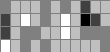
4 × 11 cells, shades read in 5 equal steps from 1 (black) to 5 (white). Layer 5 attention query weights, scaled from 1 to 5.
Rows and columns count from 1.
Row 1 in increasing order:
2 3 3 3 4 4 4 4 4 4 4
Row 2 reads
2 4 5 4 3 4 5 4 1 2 4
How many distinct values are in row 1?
3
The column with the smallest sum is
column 9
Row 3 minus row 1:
-1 0 -1 -1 1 0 2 0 1 -1 -1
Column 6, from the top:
4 4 4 4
